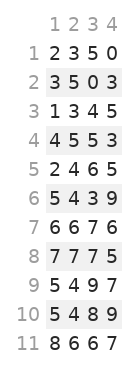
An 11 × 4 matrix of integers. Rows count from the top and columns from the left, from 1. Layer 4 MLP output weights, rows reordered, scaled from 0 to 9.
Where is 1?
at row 3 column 1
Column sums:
48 51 60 59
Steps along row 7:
same up down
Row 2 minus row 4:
-1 0 -5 0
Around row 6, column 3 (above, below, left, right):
6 7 4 9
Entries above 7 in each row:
0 0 0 0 0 1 0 0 1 2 1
